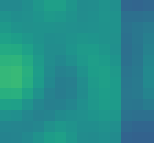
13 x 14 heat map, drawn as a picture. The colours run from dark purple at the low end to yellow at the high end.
The ninth with the highest average is the middle left. Overall the values sit about 50% of the way up the scale. The histogram is bell-shaped. A vertical seam about 80% of the way across splits the table, and the left part is higher.
